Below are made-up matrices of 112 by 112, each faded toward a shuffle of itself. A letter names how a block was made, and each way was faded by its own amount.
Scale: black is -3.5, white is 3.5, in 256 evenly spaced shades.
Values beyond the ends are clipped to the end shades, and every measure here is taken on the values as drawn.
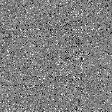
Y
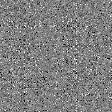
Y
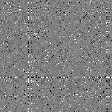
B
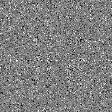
Y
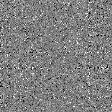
Y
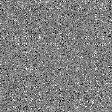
Y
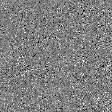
Y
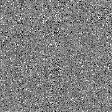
Y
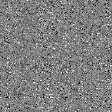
Y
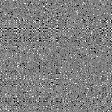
B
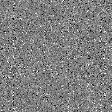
Y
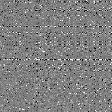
B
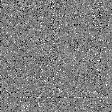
Y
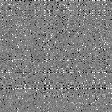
B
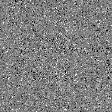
Y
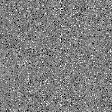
Y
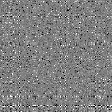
B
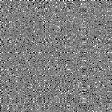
B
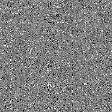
Y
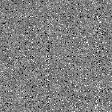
Y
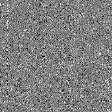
Y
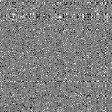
B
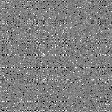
B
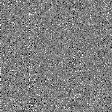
Y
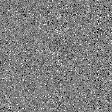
Y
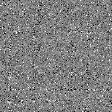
Y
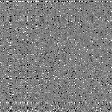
B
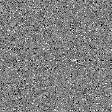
Y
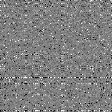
B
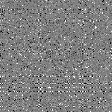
B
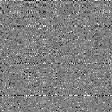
B
